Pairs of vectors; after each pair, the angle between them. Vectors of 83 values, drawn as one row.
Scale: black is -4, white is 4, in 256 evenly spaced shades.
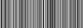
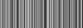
partly opposed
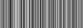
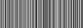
orthogonal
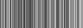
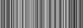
nearly opposite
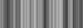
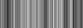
nearly parallel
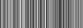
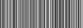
partly aligned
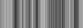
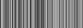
orthogonal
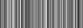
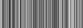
partly opposed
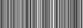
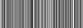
orthogonal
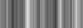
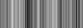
nearly opposite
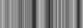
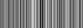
partly opposed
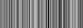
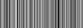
orthogonal
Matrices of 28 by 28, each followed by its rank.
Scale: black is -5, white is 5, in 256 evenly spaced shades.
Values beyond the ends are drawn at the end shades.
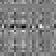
two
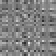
two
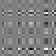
one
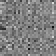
five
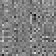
five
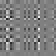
one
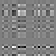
one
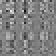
three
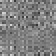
three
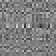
three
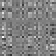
three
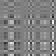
one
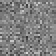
five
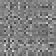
five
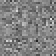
five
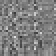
five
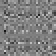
three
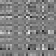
two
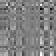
two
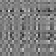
two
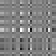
one
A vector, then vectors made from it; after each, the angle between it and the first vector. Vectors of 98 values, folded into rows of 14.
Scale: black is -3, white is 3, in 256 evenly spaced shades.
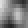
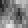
nearly opposite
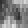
nearly opposite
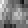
nearly parallel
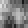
nearly parallel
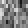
partly aligned
